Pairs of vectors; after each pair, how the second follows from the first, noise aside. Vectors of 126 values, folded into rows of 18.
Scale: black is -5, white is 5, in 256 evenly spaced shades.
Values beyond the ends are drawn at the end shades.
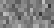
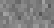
shrunk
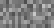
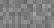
shrunk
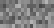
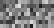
scaled up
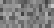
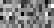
scaled up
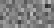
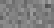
shrunk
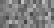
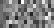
scaled up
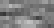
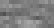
shrunk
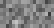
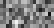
scaled up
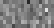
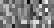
scaled up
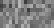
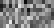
scaled up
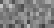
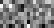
scaled up
